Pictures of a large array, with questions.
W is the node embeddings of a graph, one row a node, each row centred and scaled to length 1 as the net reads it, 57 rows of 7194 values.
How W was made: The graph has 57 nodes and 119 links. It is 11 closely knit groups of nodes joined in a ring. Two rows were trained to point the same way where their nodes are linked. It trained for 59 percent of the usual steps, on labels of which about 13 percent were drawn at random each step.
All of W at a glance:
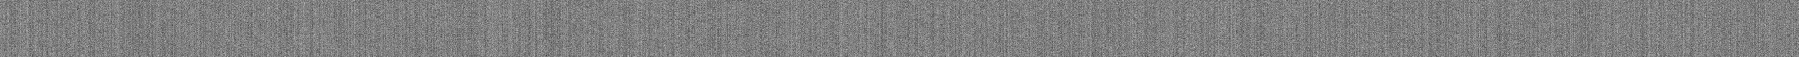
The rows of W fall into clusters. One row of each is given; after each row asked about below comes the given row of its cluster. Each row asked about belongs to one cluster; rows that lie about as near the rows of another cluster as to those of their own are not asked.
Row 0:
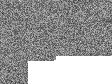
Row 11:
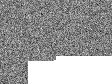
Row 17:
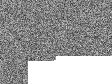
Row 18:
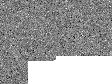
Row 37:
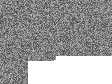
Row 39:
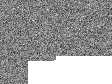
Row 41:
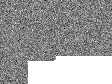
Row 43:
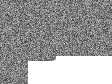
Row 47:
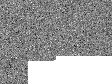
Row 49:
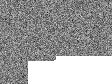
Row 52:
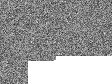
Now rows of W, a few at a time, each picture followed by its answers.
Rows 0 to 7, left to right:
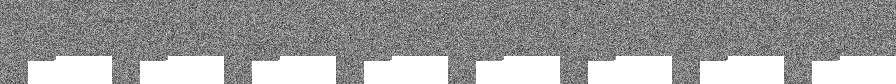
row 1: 11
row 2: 0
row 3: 39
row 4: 18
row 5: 41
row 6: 37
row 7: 11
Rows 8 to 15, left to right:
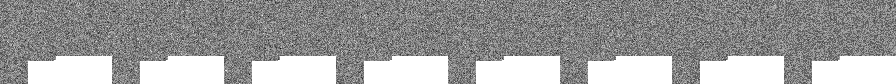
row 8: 41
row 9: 47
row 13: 52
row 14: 37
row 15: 37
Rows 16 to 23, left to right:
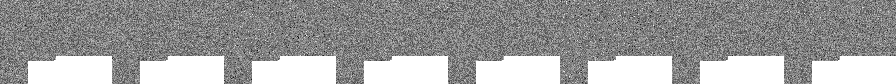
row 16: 39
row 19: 43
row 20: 41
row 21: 18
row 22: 52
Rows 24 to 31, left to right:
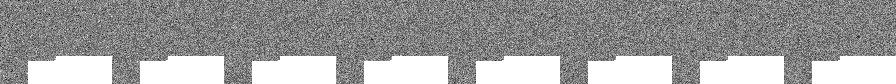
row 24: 17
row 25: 47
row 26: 52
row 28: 39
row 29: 0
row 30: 39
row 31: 37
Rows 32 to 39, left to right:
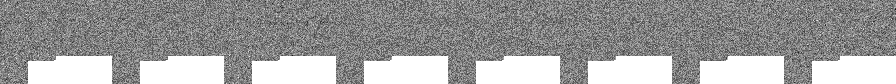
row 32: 39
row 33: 52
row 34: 49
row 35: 0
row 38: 43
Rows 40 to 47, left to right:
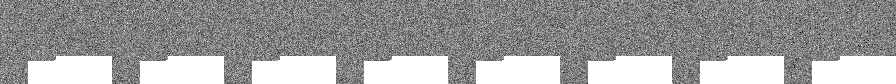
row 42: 11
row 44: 0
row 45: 41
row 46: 41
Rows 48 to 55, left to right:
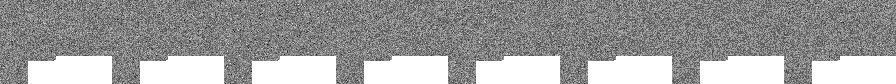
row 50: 17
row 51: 0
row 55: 52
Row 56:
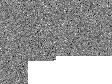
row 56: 17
